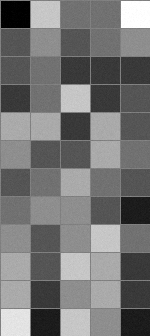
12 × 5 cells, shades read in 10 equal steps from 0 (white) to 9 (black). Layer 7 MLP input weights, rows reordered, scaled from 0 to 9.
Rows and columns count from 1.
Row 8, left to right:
5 4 4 6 8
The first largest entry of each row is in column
1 1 3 1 3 2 1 5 2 5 2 2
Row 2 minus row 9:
2 -2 2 3 -1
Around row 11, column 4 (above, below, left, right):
3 4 4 7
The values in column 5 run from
0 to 8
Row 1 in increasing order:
0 2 5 5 9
